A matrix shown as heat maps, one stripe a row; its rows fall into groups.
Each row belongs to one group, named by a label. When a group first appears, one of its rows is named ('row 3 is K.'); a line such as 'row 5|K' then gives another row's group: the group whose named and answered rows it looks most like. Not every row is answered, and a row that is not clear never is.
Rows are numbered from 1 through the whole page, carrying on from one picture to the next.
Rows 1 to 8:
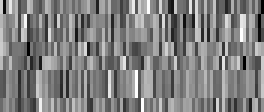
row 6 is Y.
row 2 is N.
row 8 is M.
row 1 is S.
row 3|N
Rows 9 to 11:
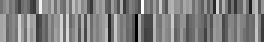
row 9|M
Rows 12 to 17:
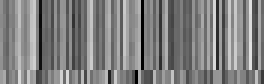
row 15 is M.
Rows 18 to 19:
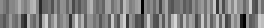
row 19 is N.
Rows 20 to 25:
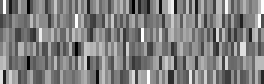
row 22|M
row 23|N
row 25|S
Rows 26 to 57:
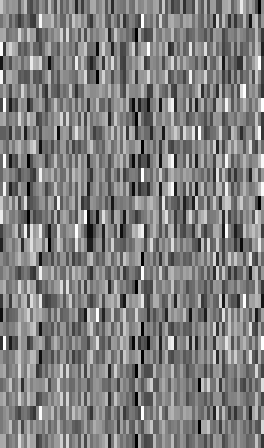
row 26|N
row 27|M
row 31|S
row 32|N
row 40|N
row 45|M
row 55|M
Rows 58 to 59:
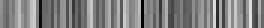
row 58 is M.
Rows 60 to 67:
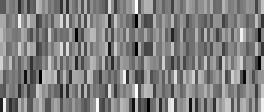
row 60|Y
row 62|N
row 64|N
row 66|Y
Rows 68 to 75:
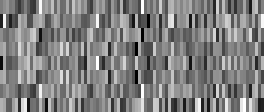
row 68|M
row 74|M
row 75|N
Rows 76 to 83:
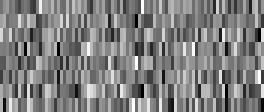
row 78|N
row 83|S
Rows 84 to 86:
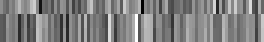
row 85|Y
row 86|Y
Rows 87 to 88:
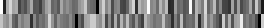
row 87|S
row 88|N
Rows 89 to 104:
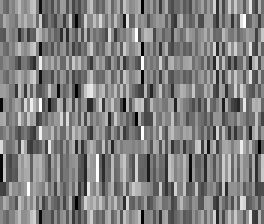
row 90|N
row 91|Y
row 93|M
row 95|N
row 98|M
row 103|N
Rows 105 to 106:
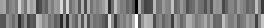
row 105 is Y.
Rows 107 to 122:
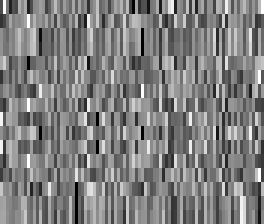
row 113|M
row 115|S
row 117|S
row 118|S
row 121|N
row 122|N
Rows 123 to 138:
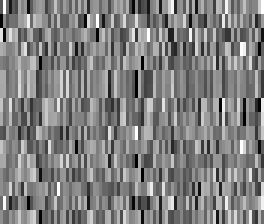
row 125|S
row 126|N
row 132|Y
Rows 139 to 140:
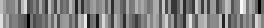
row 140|S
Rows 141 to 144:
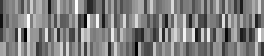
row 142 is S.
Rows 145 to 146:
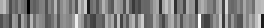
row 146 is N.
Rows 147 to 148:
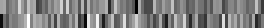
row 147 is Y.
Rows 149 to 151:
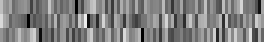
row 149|N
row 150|S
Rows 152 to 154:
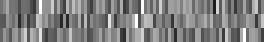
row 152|M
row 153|Y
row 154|N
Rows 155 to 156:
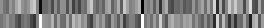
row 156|M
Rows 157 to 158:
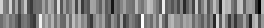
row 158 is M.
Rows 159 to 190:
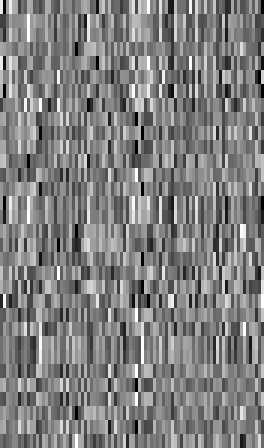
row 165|S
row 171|Y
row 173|S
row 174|S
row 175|N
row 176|N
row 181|Y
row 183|M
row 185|Y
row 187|Y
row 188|N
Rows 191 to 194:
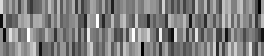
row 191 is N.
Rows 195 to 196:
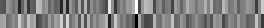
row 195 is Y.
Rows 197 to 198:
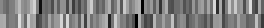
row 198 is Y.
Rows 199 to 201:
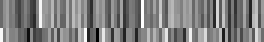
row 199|M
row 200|M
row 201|S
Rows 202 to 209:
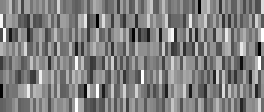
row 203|S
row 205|N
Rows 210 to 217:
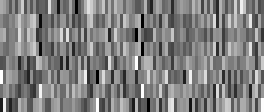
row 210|N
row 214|Y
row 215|S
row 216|M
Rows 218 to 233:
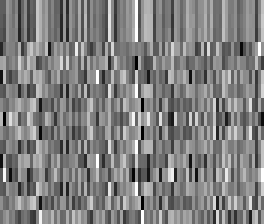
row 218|Y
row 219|Y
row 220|Y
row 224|Y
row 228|Y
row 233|M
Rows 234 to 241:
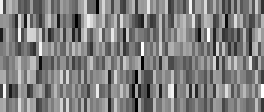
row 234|S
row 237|M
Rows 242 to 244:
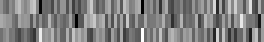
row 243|N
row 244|M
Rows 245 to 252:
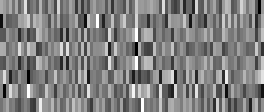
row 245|N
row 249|Y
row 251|S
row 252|M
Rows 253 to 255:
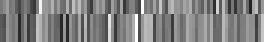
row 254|Y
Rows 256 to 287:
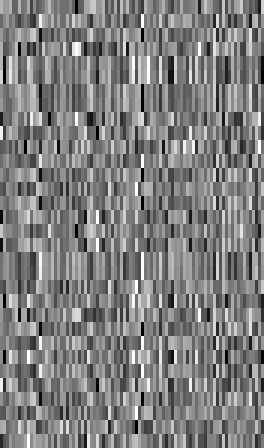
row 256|N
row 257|M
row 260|S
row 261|S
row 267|M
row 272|N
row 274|M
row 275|M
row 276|Y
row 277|S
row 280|M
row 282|M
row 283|S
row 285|Y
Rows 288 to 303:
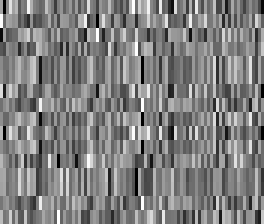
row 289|S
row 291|Y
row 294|S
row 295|M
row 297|S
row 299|N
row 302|M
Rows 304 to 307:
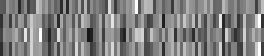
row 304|Y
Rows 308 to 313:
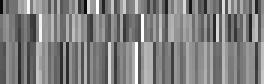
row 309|M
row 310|M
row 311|Y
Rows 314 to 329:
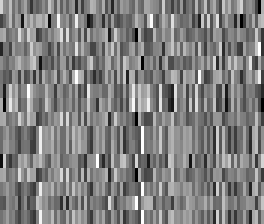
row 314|N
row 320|S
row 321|S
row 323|M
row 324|M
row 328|Y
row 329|M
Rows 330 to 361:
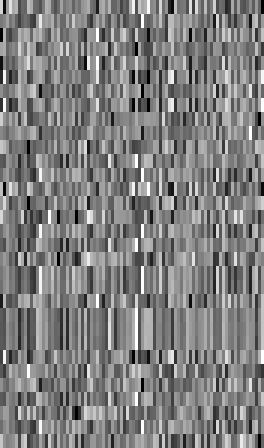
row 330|S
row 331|M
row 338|N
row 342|M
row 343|S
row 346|M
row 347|Y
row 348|N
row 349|M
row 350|M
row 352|Y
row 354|Y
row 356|S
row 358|Y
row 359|N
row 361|N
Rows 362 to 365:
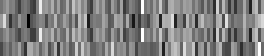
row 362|M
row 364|M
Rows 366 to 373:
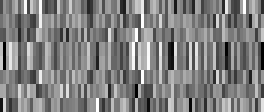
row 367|M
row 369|S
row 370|S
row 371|M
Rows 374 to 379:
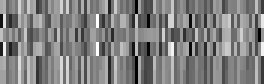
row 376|N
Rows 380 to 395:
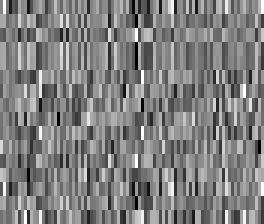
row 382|Y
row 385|M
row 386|N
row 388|N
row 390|N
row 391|Y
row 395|N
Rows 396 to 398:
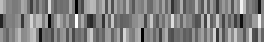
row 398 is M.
